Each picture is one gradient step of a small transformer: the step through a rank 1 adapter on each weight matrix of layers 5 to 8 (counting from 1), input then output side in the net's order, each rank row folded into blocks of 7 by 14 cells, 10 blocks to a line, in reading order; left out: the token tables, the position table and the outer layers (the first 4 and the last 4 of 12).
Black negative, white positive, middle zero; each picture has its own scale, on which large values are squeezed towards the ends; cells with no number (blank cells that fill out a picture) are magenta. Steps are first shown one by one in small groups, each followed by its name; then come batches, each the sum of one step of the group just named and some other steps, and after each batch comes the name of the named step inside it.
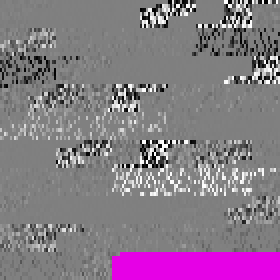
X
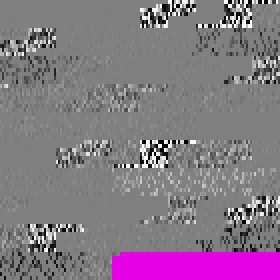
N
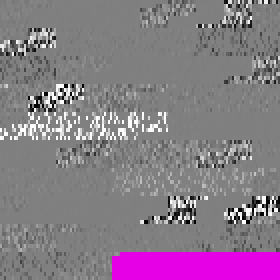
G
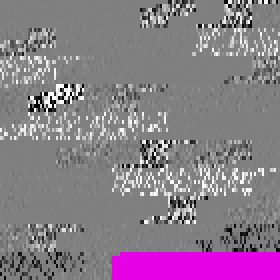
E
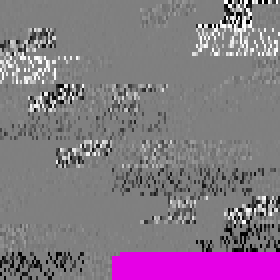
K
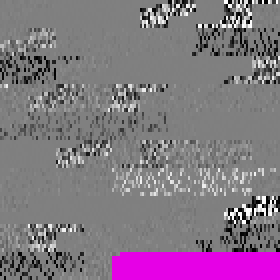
X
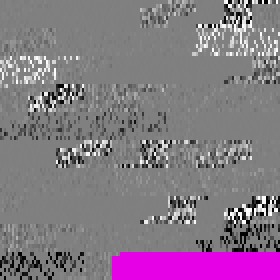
K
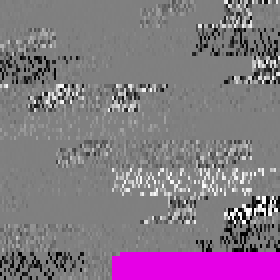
N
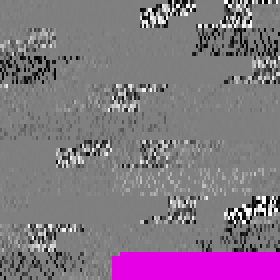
X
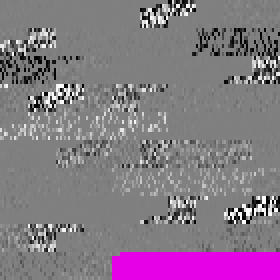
G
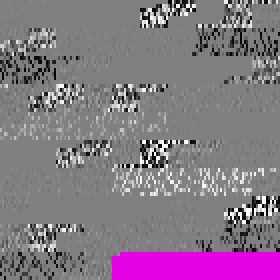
X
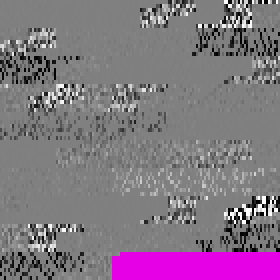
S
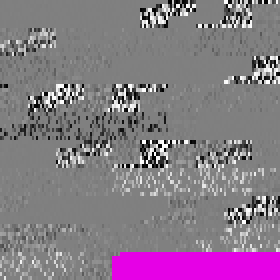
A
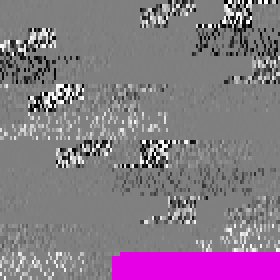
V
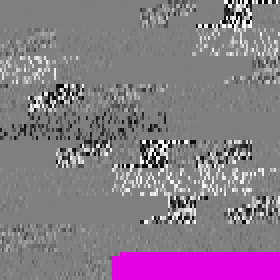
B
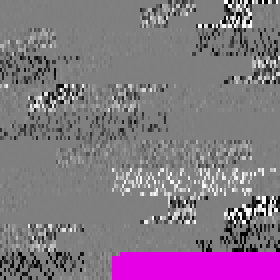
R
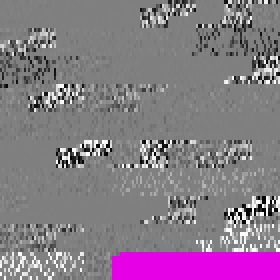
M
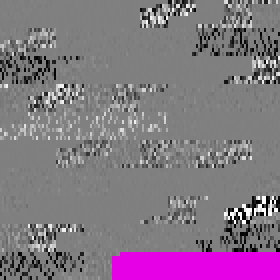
S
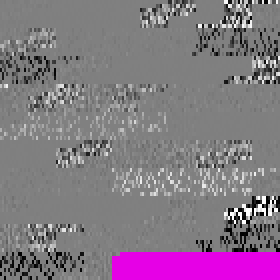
R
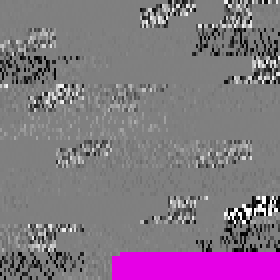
S
